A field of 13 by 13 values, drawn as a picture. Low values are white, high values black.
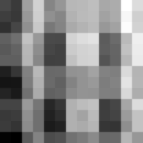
The field climbs toward the bottom left. Upright stripes repeat 3 times across the table. The ninth with the lowest average is the top right. The ninth with the highest average is the bottom left.
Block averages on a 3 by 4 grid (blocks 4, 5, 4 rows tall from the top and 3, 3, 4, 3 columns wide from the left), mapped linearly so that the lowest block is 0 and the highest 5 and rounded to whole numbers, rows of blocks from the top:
4 2 1 0 | 4 3 2 1 | 5 5 2 2
